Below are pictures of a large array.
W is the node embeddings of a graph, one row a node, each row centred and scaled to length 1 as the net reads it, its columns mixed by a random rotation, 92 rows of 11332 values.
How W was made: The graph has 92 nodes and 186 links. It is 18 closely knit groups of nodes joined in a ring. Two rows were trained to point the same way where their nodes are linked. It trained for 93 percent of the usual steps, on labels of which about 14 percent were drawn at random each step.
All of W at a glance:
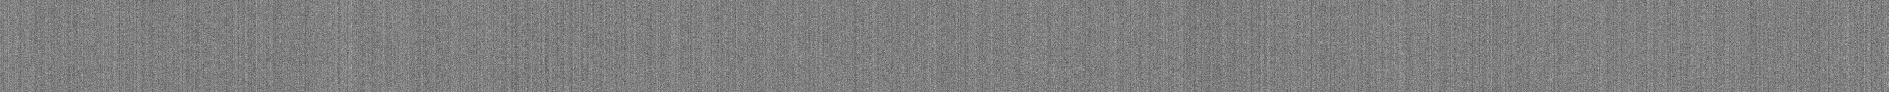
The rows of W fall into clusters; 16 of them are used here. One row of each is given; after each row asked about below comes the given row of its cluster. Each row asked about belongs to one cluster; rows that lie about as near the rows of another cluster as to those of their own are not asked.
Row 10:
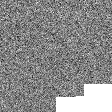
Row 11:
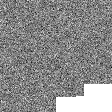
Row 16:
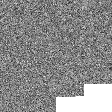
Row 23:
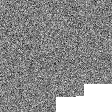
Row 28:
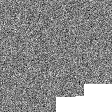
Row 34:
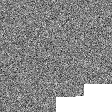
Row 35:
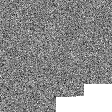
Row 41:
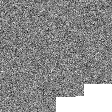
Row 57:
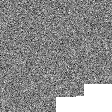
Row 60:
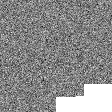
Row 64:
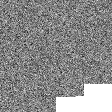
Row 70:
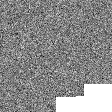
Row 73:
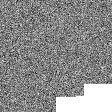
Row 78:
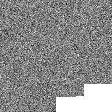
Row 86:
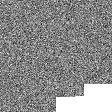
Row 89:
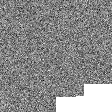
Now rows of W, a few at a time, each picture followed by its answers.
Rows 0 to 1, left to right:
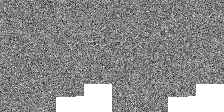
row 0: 11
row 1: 34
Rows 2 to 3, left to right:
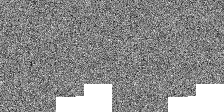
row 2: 23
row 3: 64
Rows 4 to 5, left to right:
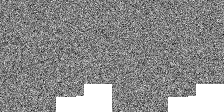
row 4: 34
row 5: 57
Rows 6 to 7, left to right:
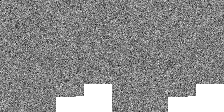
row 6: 10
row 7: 60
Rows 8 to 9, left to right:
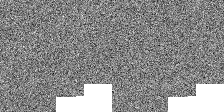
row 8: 78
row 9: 16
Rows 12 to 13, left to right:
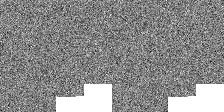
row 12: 28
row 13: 78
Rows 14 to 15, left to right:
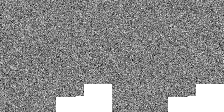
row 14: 89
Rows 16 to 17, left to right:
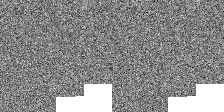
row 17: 16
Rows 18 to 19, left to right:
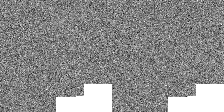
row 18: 73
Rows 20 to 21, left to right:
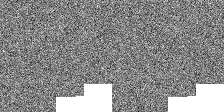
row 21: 89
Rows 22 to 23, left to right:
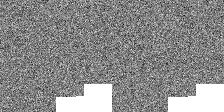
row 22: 41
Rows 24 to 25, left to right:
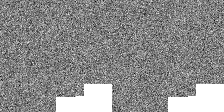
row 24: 23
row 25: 73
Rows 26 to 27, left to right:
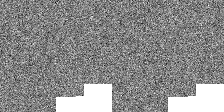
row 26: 64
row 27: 11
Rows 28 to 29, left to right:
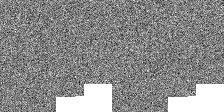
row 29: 78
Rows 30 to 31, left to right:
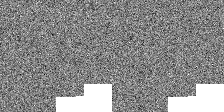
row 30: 10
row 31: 86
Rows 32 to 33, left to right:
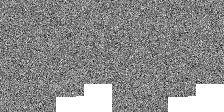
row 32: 16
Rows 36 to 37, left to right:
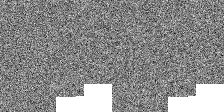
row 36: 16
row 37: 34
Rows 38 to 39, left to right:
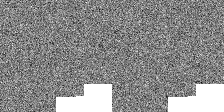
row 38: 23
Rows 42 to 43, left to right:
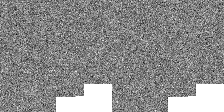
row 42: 41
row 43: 11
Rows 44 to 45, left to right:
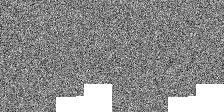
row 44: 89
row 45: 60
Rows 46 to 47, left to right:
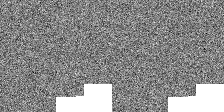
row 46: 73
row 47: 35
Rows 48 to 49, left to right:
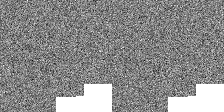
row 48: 28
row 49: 28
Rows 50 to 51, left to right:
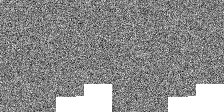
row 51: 73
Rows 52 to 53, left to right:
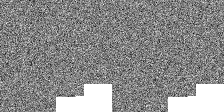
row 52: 23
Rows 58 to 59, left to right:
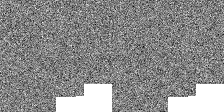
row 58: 10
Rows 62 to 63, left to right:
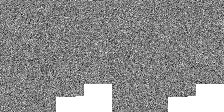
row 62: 28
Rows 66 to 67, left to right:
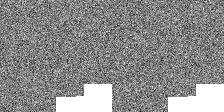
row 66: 60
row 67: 64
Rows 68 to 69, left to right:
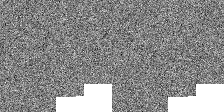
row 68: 64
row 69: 70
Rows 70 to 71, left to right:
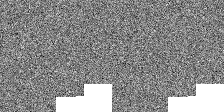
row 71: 64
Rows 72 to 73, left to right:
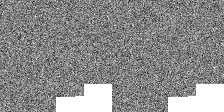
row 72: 86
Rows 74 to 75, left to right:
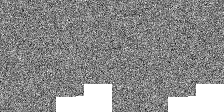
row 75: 41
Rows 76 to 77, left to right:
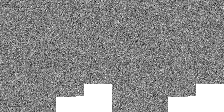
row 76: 23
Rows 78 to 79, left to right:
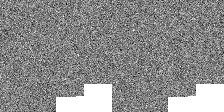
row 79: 57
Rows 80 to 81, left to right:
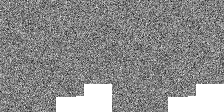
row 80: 11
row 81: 28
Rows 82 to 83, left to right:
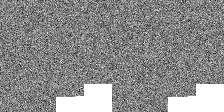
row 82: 16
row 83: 86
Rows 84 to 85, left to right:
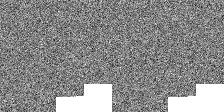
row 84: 35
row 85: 60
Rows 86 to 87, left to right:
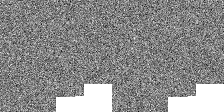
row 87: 89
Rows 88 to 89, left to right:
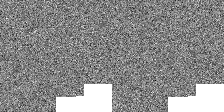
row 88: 78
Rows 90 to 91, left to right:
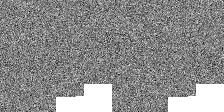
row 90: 60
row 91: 89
